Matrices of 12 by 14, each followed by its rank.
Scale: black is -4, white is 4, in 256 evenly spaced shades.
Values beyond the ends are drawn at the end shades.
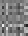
two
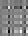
one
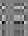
one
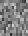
full rank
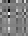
one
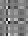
one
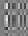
one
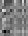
two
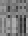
two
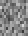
full rank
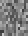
full rank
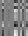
one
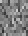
full rank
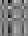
one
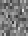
full rank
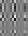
one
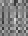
two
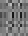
two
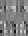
two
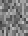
full rank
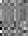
two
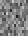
full rank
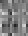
two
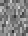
full rank
